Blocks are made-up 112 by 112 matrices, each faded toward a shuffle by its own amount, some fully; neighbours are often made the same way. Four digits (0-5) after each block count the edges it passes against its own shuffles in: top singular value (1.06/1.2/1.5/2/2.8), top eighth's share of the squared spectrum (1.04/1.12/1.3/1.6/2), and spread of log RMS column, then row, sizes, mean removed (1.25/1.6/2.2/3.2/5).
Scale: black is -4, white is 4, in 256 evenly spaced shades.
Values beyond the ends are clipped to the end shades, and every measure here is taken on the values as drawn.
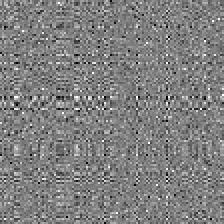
5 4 3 3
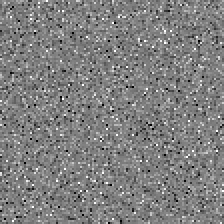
0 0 0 0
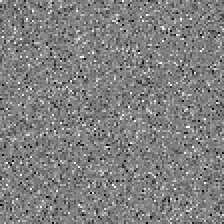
2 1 0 0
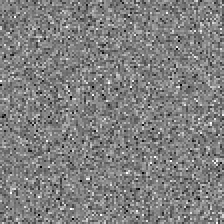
0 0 1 0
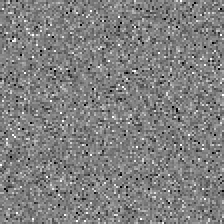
0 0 0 0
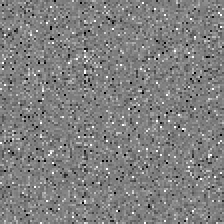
3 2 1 0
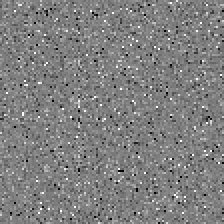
2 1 0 0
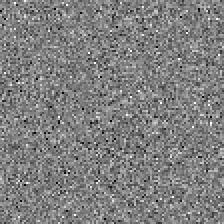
3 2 1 1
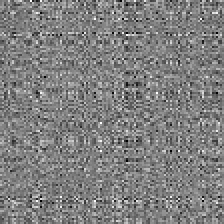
5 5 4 4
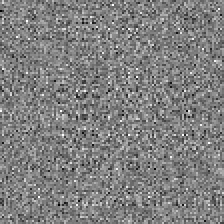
4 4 2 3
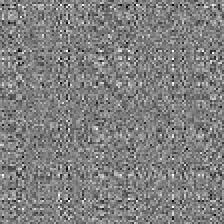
5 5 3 3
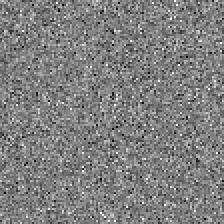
3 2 0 0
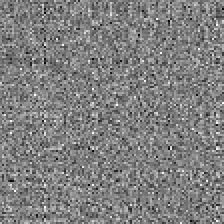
4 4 2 2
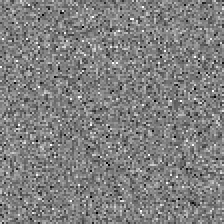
2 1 0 0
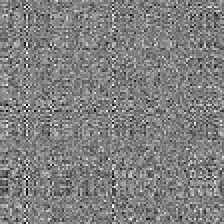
5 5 3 3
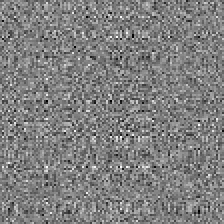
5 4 3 3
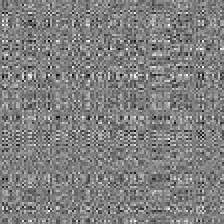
5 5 4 4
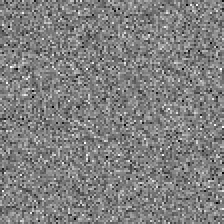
2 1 0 0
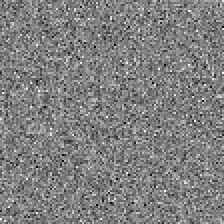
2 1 0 0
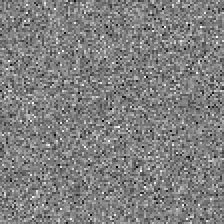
1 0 0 0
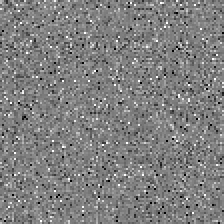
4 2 1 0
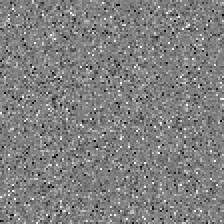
3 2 0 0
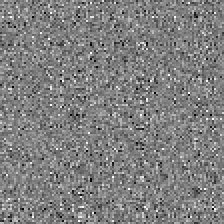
4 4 2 2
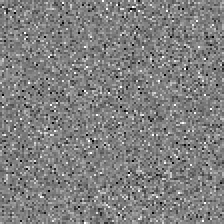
0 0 0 0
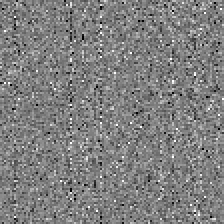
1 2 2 0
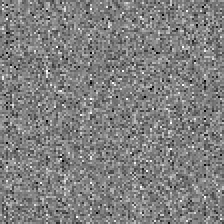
1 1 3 0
